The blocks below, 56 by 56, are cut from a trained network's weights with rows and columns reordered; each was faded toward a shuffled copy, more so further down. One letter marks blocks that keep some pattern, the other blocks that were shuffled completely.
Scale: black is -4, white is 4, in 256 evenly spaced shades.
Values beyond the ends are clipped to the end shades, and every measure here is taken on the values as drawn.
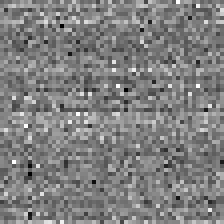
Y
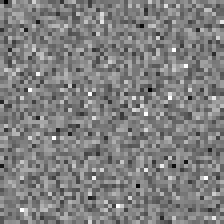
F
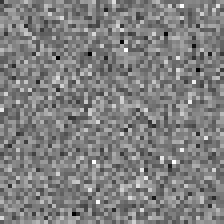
F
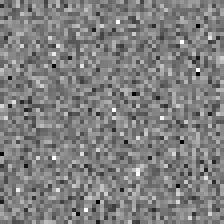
F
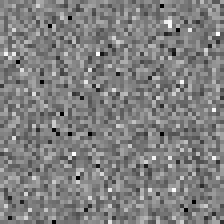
F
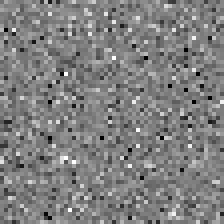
F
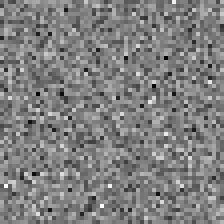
F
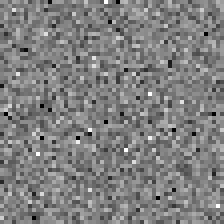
F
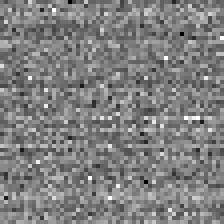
Y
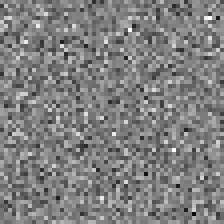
Y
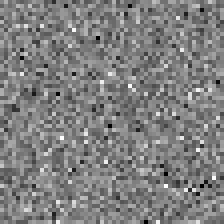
F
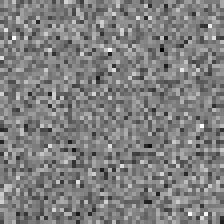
Y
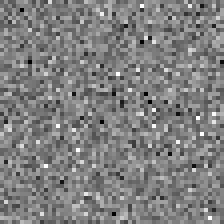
F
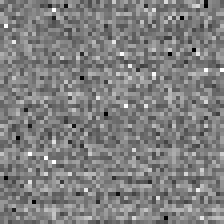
Y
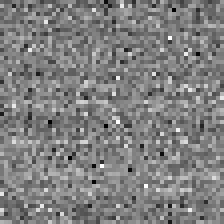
Y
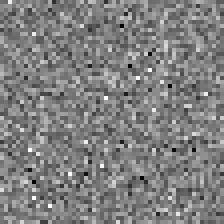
F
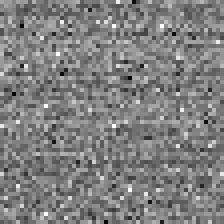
Y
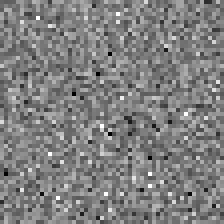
F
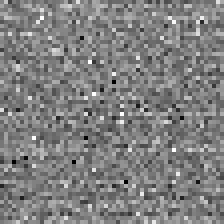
Y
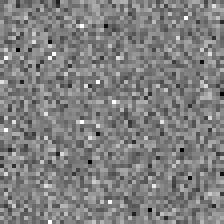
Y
